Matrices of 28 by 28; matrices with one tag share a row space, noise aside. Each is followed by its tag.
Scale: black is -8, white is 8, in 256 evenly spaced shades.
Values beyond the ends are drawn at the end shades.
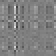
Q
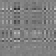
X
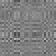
X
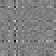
Q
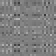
X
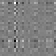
Q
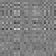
X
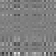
X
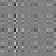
Q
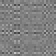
X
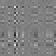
Q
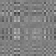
X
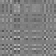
X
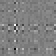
Q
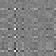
Q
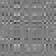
X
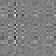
Q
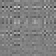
X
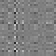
Q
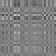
X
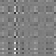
Q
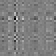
Q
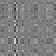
Q
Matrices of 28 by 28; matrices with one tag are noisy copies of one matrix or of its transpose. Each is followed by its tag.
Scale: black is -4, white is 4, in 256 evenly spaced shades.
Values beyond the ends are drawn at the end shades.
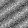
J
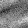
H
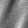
H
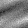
H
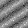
J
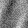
H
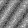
J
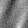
H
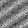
J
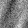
H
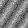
J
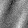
H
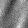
H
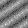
J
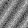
J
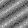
J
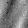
H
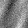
H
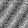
J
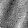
H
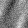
H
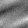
H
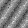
J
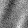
H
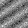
J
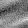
H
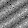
J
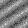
J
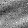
H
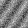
J
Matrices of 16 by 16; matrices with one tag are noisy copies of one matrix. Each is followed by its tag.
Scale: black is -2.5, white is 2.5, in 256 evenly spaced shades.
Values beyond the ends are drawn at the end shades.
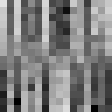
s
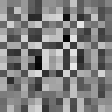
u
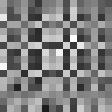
u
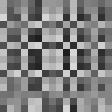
u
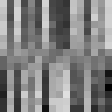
s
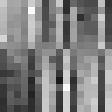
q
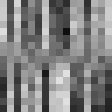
s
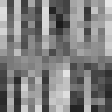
s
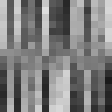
s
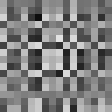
u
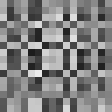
u
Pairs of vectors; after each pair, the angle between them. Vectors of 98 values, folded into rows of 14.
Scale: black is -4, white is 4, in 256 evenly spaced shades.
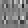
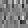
nearly parallel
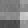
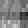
nearly opposite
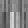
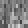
partly aligned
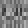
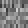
partly opposed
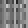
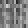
nearly parallel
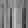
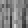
nearly parallel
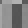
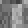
nearly opposite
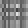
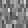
orthogonal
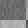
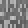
orthogonal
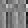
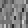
partly aligned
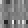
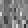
partly aligned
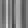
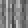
nearly parallel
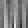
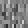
partly opposed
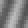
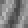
nearly opposite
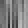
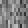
partly opposed
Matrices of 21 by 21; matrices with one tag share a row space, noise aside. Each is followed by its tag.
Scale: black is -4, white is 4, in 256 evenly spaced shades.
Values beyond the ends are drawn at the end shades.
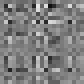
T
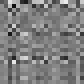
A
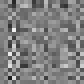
A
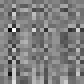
A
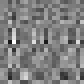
A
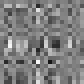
T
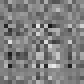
T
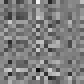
T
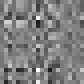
T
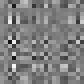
A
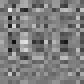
A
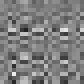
A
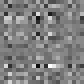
T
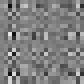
A
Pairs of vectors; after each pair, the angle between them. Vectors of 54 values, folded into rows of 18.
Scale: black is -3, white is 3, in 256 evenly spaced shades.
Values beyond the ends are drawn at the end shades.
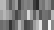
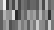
partly aligned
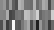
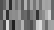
partly opposed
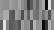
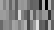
partly aligned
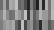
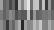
nearly opposite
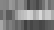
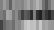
nearly opposite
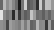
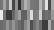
partly aligned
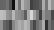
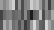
nearly opposite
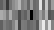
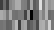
nearly parallel
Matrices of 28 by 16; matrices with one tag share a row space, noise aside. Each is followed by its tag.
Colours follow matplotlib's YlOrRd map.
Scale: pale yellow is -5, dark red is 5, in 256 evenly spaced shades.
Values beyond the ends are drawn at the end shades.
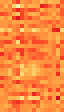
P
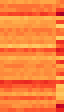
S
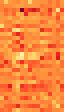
P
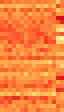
S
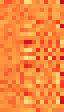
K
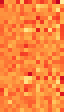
K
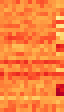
S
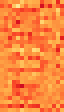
P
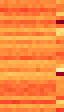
S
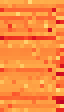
S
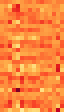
P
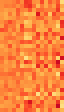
K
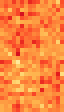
P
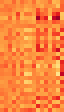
K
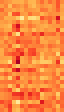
P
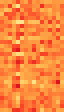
P
